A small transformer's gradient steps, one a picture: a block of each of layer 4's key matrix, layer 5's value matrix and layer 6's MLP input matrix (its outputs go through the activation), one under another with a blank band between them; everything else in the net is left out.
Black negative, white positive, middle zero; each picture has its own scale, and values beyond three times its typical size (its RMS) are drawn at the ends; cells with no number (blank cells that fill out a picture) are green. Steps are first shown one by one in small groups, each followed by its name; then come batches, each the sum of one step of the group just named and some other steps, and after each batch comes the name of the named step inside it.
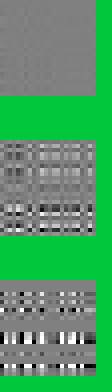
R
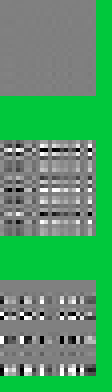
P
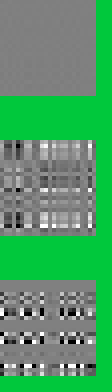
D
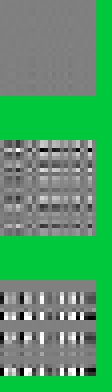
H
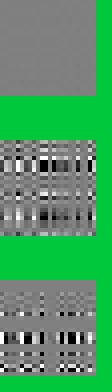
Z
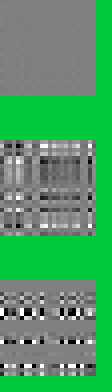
D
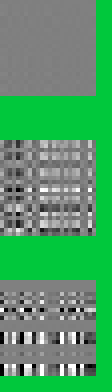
D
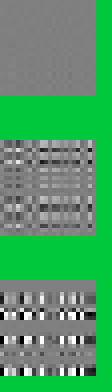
H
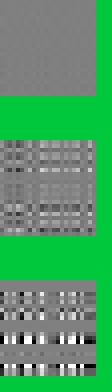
R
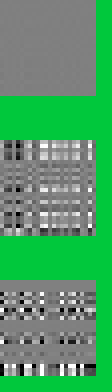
D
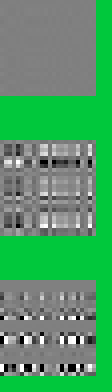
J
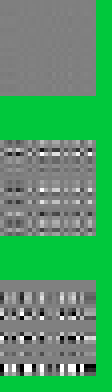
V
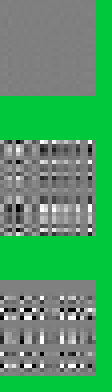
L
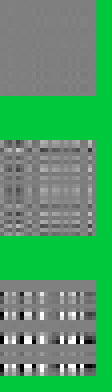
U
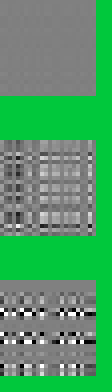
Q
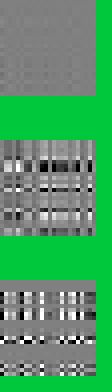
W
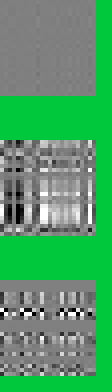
J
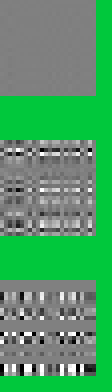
V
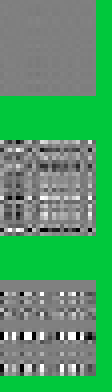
W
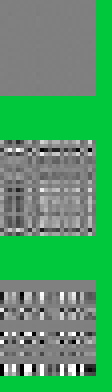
V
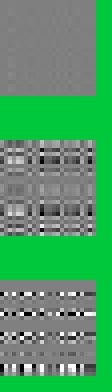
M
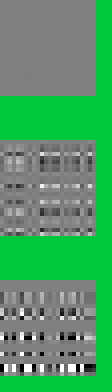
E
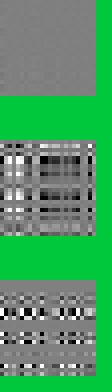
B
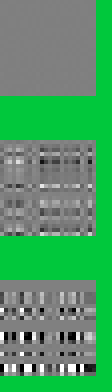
E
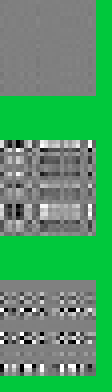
B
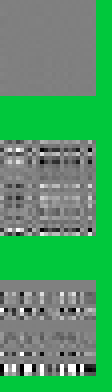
E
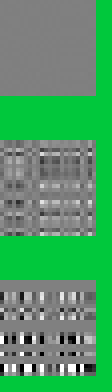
E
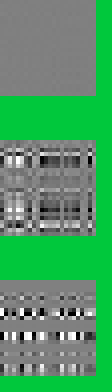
B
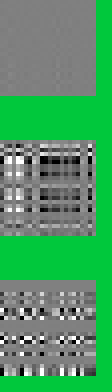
B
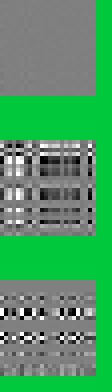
B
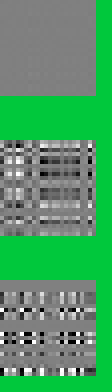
B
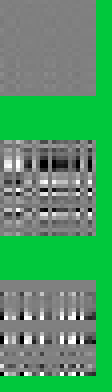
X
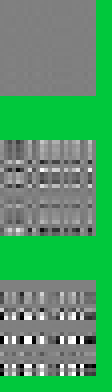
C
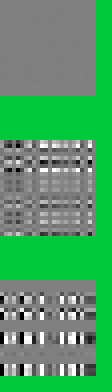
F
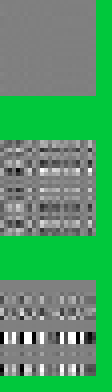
F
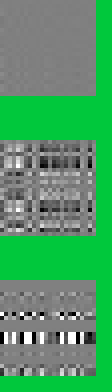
X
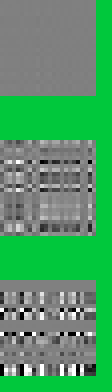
C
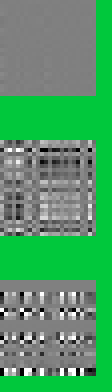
X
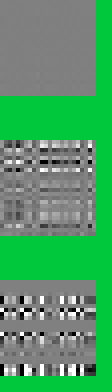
F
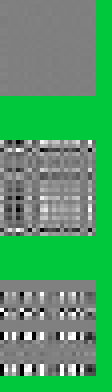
C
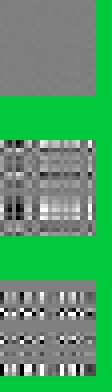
C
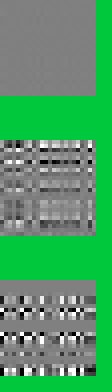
F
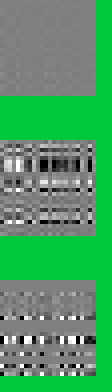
X
